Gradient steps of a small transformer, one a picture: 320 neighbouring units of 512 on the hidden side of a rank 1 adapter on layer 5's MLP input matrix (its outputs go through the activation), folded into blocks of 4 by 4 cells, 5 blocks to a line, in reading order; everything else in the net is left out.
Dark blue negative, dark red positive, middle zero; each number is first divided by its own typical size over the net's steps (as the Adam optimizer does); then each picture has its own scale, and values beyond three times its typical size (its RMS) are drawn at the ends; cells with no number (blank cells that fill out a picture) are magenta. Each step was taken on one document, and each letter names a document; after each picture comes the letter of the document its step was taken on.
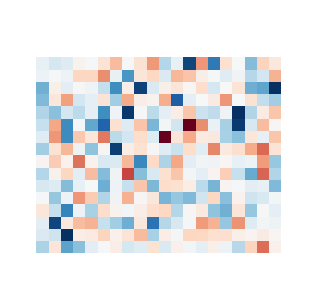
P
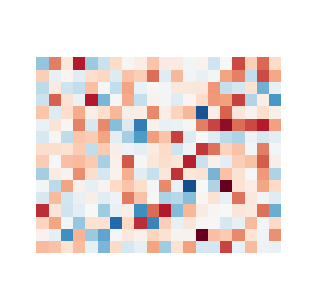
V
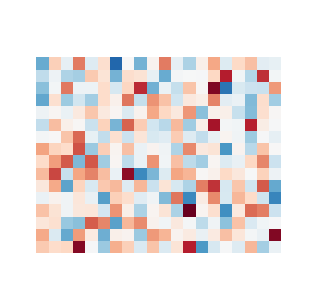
V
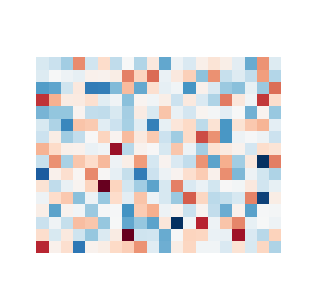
P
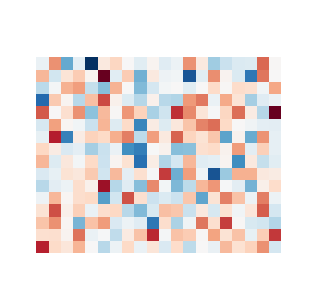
V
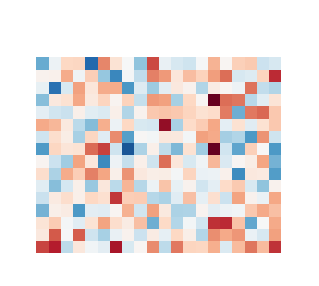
V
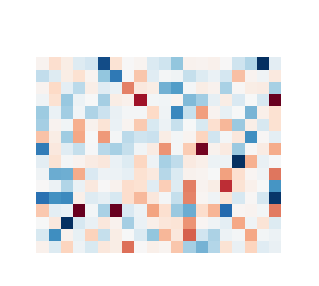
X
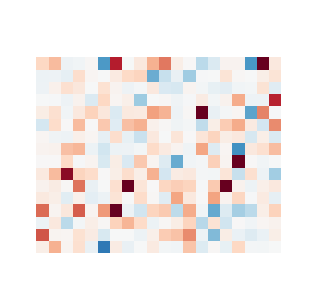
X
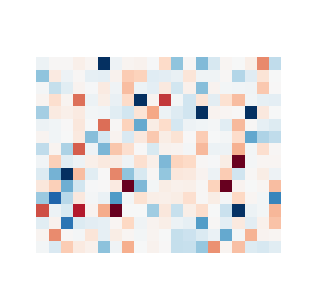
X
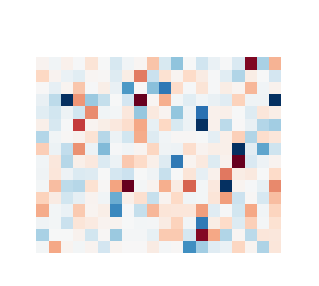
X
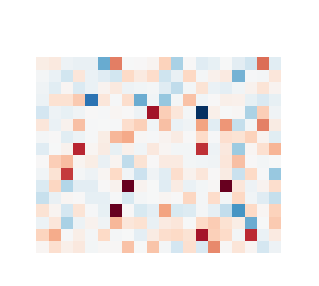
X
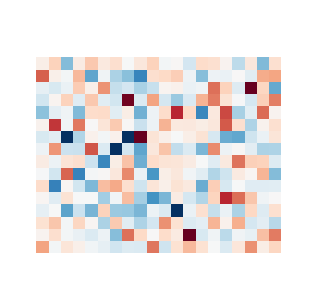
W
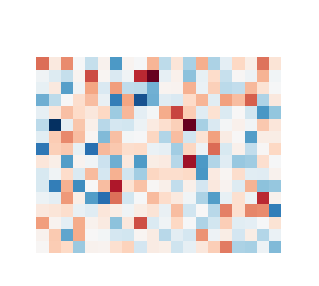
W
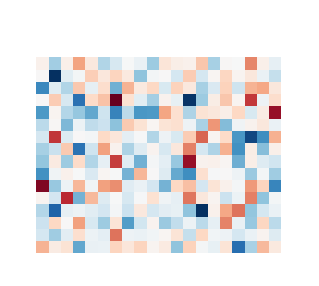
P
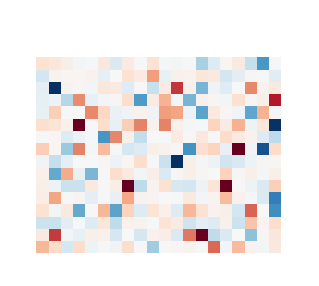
X
